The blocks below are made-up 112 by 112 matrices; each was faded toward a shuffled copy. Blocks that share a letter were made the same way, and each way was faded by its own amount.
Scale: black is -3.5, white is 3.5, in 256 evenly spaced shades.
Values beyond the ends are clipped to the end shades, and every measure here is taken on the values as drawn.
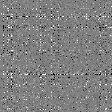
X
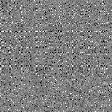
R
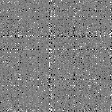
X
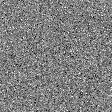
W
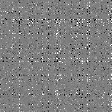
X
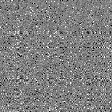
R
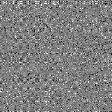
R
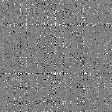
X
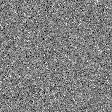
W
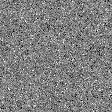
W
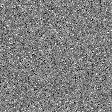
W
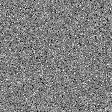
W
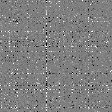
X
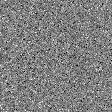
W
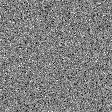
W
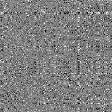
R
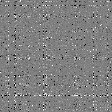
X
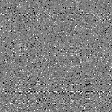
R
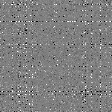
X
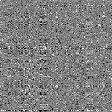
R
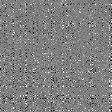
X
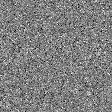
W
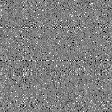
R
